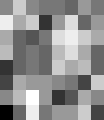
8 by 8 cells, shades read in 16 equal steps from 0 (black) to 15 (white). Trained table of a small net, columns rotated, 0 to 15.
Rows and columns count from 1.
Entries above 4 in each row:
8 7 8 8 7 6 7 6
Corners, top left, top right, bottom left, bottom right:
8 7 0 4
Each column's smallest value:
0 6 5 3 3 5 4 4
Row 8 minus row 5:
-3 0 7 1 -3 -1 1 -2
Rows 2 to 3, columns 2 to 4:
10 12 3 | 6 5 7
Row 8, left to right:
0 6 14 7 9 9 12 4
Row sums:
64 76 77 70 61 63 69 61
